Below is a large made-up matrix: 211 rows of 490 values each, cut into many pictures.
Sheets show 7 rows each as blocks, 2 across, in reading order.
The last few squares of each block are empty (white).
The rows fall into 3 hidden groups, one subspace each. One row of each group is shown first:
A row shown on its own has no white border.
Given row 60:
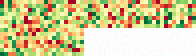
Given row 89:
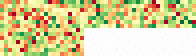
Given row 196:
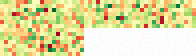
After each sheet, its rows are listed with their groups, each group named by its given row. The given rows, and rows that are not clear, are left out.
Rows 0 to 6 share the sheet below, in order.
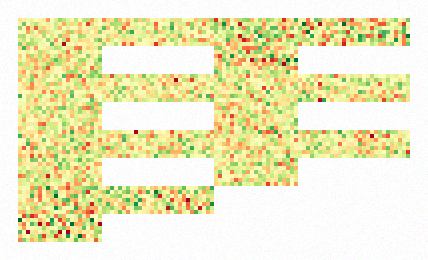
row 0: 196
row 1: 60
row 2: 89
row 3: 196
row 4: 196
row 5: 89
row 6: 196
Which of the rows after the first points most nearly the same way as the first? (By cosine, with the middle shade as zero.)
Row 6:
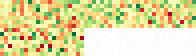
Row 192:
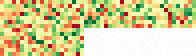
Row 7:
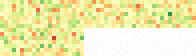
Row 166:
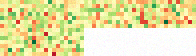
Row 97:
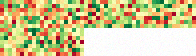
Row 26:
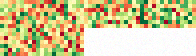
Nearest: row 192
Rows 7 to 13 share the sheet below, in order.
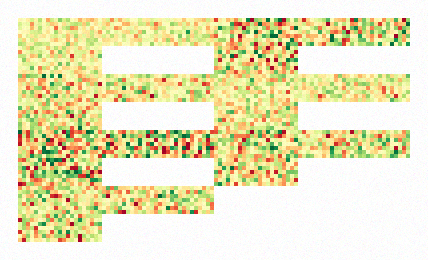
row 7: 196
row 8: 60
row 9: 196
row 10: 196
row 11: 60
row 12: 60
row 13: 196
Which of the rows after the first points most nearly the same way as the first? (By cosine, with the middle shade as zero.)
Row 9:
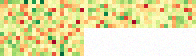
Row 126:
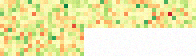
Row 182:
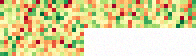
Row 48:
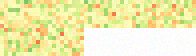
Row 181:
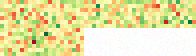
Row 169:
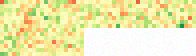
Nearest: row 48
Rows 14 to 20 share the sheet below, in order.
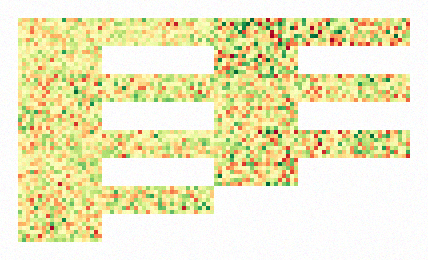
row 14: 89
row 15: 60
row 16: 60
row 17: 89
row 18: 196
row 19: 89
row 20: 89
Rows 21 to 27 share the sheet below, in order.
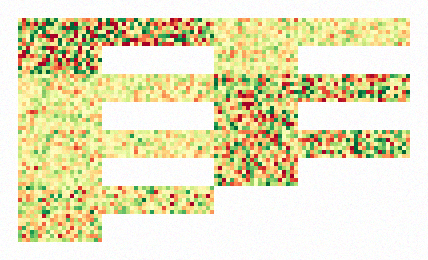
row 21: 60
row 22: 60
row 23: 60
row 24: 60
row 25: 60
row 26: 89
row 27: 196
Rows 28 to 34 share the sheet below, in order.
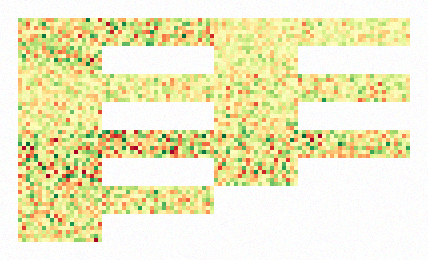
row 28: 60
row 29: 60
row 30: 196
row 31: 196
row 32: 196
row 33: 60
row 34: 196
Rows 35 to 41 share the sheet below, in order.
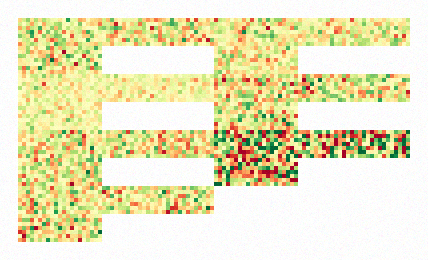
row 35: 89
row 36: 60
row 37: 196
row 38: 60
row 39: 89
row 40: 60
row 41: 196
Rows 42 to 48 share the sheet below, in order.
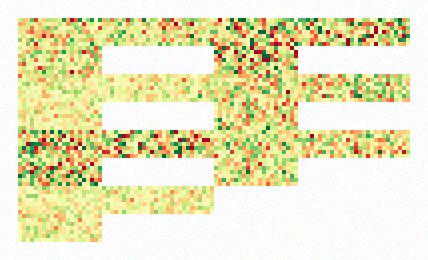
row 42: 89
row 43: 196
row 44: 60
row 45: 89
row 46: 196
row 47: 89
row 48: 196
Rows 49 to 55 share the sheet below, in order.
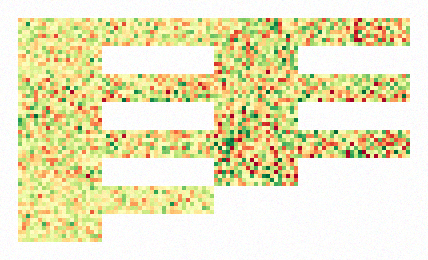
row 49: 60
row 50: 89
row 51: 196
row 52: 196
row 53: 60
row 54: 196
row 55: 196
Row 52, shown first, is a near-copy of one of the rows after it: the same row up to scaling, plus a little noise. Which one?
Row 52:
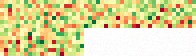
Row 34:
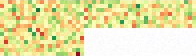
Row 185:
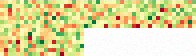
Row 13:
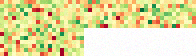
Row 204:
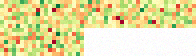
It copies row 185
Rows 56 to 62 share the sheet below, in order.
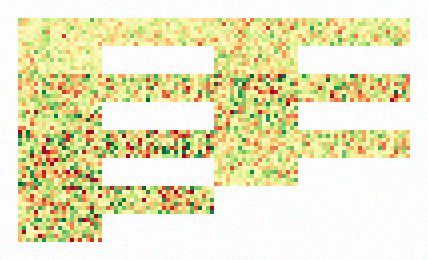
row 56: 60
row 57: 60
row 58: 60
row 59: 60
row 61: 60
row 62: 89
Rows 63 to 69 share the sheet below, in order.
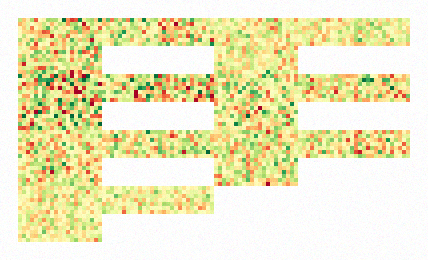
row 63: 89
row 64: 89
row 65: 60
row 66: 89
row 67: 89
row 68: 89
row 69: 196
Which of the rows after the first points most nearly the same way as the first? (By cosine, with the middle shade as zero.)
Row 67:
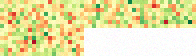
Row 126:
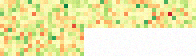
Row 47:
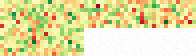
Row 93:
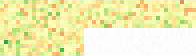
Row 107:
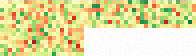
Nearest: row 107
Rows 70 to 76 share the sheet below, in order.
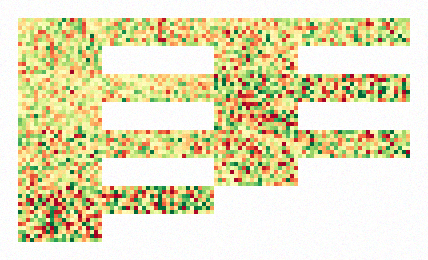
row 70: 89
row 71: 89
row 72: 196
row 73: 60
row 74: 196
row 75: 89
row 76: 89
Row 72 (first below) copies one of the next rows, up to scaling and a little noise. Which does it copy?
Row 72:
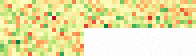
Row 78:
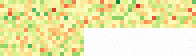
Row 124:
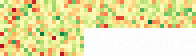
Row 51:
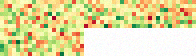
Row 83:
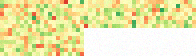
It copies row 51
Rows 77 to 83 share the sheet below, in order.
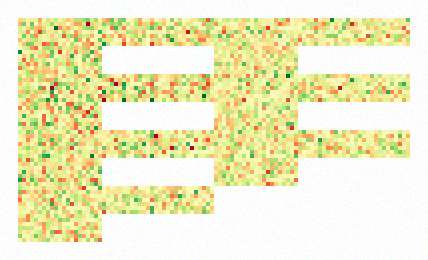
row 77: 196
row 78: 196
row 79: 196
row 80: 196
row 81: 196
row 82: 196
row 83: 196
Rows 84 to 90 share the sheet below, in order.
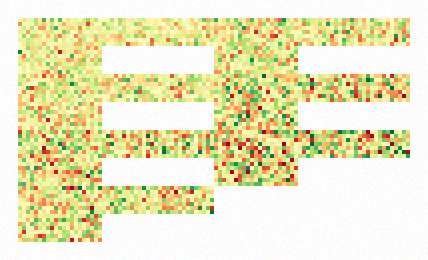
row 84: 196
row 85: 60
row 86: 196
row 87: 89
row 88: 60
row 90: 89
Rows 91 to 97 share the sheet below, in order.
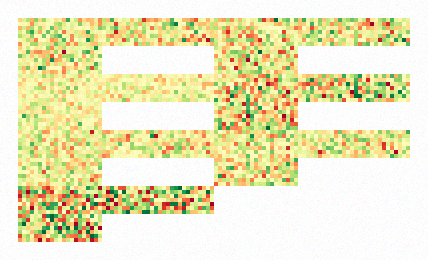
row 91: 89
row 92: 89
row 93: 196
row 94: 89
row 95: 196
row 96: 196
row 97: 60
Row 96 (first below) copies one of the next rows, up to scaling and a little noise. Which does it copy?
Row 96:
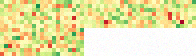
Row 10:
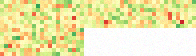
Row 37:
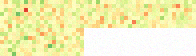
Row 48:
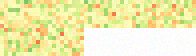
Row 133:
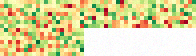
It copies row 10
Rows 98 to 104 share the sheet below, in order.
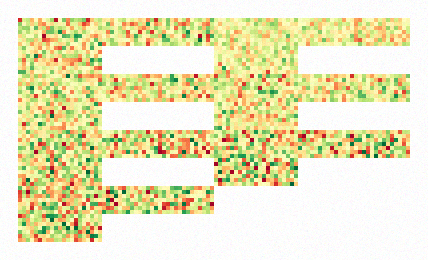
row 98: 60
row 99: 89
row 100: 89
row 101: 60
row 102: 89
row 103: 196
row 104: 60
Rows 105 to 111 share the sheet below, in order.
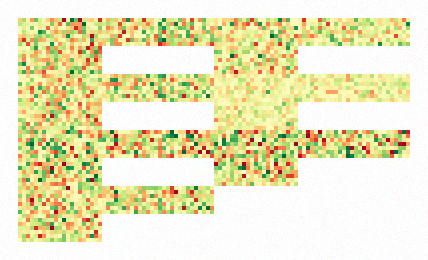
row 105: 89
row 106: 60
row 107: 89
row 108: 196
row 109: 89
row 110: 196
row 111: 89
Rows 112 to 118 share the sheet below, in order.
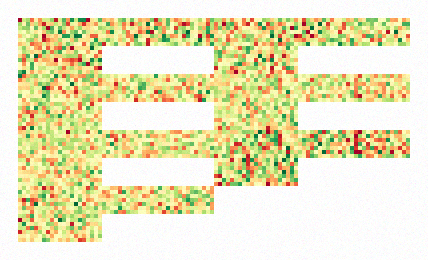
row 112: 60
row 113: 60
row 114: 60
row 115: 89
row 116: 60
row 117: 89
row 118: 196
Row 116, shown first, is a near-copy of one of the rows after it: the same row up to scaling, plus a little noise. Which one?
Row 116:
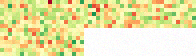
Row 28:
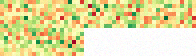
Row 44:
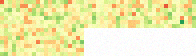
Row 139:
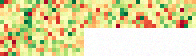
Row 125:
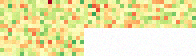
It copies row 125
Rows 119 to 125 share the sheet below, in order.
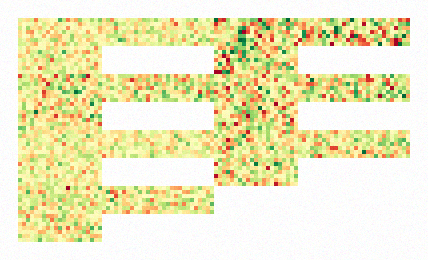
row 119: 89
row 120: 60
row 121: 60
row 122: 89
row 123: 196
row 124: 196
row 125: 60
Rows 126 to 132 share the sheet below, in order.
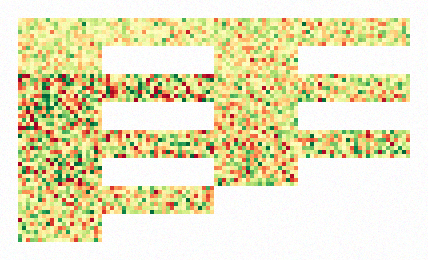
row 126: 196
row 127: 60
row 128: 60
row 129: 196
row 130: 196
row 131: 89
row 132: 196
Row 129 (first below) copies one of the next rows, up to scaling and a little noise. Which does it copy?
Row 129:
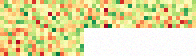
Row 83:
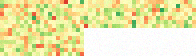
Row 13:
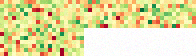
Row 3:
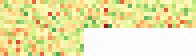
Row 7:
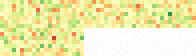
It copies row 3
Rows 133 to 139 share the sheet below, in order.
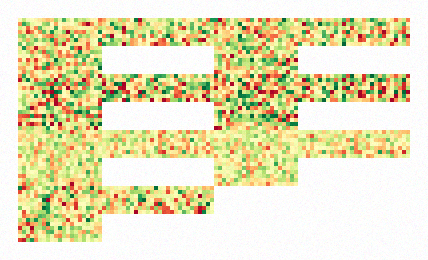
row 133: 196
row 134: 60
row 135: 196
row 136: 60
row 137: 89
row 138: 89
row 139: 60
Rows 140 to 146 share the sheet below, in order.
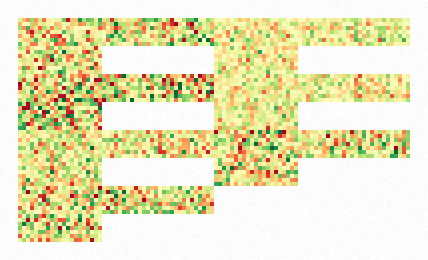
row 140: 89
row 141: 89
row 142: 196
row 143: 89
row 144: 89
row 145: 60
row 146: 60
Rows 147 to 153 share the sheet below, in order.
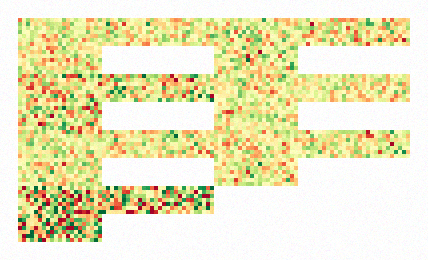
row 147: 60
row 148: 89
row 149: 89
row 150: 60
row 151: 89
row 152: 89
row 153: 196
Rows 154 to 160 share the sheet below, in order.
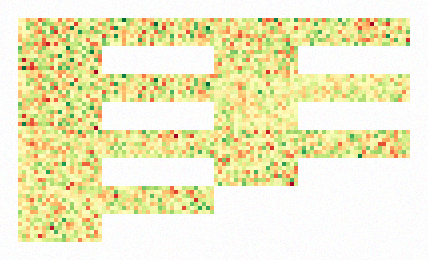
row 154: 196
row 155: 89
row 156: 196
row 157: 60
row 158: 89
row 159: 196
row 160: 89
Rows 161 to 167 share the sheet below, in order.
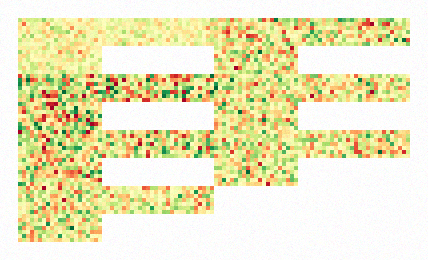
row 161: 196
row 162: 89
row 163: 60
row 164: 196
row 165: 60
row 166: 89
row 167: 196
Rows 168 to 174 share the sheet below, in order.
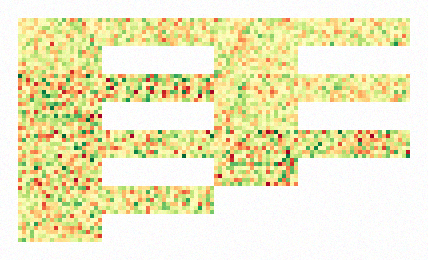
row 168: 89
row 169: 60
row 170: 60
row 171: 60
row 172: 60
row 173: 89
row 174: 60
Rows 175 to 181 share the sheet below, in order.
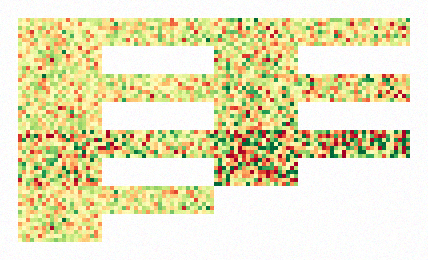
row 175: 89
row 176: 196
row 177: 196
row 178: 89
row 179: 60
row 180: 60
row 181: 89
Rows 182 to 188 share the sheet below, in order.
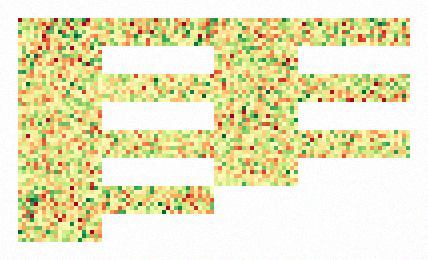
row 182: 60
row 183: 60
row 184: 196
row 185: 196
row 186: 60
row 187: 60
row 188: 196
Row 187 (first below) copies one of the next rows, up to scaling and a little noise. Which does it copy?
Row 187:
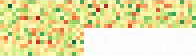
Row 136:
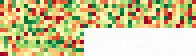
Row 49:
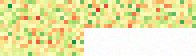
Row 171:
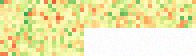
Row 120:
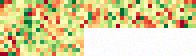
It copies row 49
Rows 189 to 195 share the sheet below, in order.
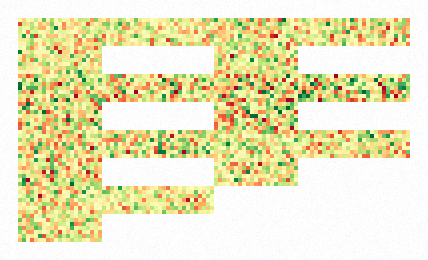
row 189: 196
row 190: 60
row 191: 196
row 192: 196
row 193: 89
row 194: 89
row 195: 196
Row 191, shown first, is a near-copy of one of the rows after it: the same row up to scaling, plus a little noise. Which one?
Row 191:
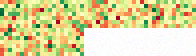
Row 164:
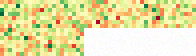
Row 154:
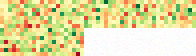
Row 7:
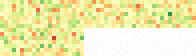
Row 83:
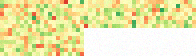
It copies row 164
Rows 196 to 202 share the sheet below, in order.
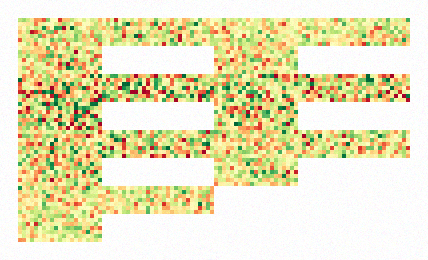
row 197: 196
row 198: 196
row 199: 89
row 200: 196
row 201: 60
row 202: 60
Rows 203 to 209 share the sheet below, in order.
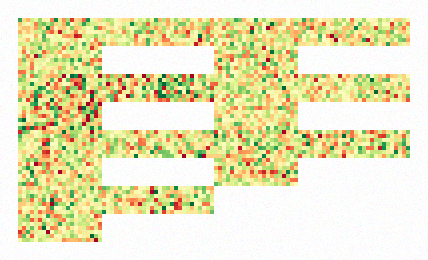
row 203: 60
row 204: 196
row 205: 89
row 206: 89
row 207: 60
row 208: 60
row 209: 196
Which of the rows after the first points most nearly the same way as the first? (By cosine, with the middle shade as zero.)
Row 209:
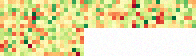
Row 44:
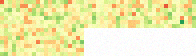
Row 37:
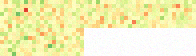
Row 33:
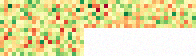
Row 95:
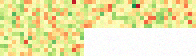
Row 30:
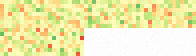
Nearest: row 30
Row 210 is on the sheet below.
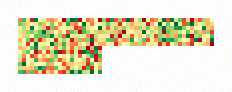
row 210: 89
